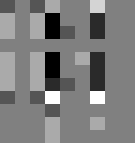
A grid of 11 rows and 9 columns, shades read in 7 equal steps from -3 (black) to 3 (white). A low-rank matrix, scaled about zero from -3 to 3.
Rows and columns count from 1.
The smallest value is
-3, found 4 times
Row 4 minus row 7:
-1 0 -1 2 1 0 2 0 0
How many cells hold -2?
6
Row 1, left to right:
-1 0 -1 1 0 0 2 0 0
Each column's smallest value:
-1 0 -1 -3 -1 0 -2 0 0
